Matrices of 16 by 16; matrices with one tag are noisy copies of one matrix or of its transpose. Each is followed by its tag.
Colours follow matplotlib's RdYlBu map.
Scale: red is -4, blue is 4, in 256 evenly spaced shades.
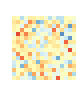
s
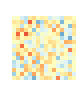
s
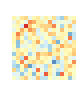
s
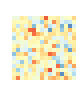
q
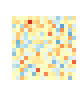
s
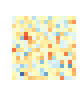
q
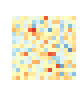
q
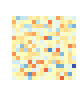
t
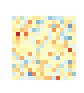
s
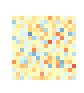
t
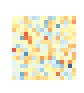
q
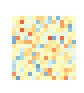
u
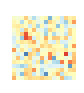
q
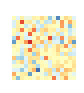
u
